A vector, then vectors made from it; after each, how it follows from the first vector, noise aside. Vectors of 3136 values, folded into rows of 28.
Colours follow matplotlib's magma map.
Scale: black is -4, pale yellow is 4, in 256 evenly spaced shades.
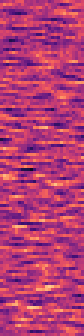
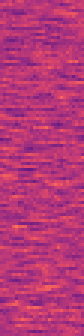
shrunk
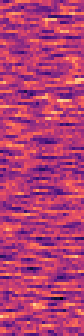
wrapped around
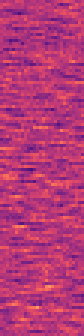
shrunk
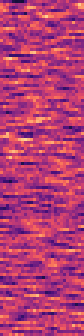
wrapped around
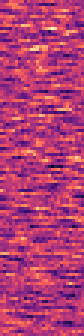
reversed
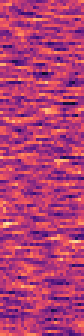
wrapped around
